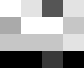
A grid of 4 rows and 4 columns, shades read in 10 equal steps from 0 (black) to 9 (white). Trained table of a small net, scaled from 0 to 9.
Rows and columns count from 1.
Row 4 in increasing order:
0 0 0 2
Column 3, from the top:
3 9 7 2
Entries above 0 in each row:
4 4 4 1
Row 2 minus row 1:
-3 1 6 -1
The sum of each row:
28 31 29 2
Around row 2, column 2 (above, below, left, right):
8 7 6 9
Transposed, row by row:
9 6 7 0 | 8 9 7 0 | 3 9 7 2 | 8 7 8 0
